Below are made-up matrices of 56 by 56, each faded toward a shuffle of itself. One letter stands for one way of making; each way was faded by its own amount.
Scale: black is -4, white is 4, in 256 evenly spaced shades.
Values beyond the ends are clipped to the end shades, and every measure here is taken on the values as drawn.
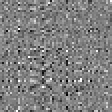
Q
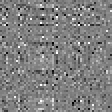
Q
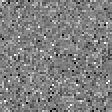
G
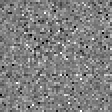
G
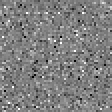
G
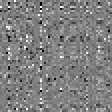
Q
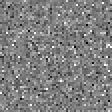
G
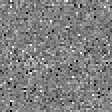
G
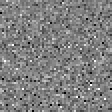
G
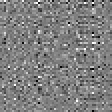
Q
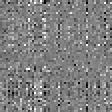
Q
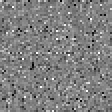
G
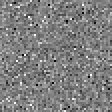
G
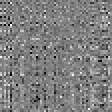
Q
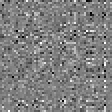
Q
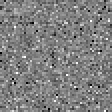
G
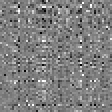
Q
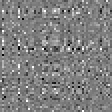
Q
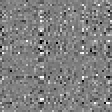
Q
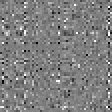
Q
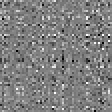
Q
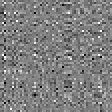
Q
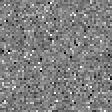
G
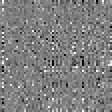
Q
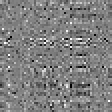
Q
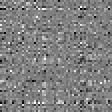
Q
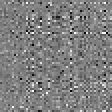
Q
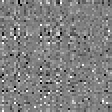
Q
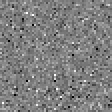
G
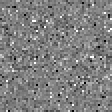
G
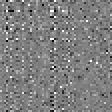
Q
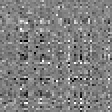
Q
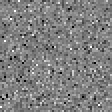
G
